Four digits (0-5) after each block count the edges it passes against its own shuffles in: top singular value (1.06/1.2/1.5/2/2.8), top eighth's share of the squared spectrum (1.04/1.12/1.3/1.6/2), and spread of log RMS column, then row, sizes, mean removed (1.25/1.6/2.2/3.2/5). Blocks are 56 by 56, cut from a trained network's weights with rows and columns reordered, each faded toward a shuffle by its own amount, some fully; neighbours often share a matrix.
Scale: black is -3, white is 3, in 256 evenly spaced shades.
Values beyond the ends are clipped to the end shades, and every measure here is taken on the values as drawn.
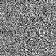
3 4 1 1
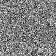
1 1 0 0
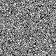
0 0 0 0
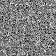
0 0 0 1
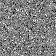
0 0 0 0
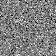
1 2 1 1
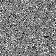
1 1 0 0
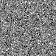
0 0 0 0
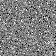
0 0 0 0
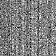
3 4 1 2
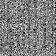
2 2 1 1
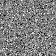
1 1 0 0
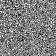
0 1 0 0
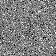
1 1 0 0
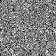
2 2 1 0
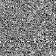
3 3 1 2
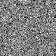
2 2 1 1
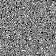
1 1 0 0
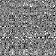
4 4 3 2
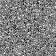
0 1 0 0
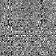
3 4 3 2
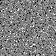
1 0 0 0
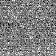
2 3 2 1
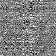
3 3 3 0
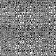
3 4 3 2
